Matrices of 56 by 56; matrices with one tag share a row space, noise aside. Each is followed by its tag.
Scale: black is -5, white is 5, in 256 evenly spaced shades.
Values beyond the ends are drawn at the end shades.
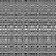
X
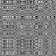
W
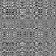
W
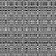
X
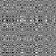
W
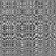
W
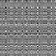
X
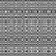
X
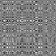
W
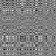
W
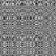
W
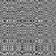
W
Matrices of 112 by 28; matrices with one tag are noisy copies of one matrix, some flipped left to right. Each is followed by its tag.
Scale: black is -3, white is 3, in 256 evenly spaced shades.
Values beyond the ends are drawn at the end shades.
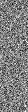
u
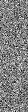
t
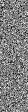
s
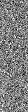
u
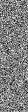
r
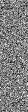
s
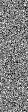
s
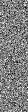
s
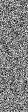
r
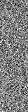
u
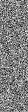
r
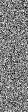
s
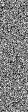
s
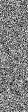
r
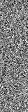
u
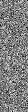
t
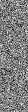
r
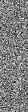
t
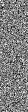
s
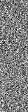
u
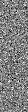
s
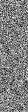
r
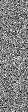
t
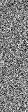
u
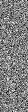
t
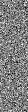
s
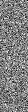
t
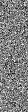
s
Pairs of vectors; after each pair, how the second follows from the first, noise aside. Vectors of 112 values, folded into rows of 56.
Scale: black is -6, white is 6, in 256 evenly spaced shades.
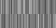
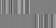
partly zeroed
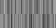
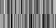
scaled up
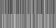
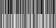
scaled up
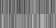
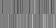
partly zeroed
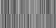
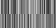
scaled up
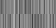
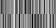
scaled up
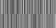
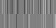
partly zeroed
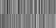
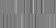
partly zeroed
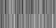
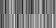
scaled up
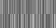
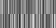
scaled up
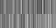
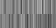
negated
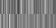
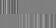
partly zeroed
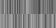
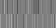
partly zeroed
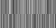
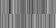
negated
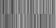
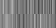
negated
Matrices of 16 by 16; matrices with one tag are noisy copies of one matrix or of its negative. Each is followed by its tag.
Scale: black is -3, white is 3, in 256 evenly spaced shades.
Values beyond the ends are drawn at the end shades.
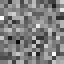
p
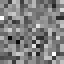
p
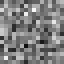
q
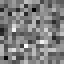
q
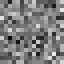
p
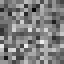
q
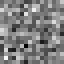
q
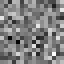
p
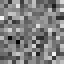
p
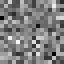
p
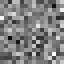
p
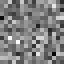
p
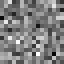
p
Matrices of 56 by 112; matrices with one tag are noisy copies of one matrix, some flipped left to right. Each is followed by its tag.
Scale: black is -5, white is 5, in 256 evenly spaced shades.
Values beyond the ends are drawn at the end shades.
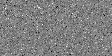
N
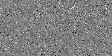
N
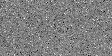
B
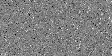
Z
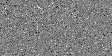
N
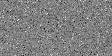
B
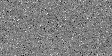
B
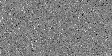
Z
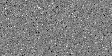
N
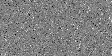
Z
